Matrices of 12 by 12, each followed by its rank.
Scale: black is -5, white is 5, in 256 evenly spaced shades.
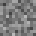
full rank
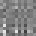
two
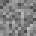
full rank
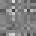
two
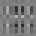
one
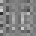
two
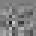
two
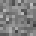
full rank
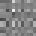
two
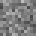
full rank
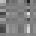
one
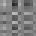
one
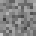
full rank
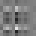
one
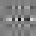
one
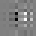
one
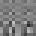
two
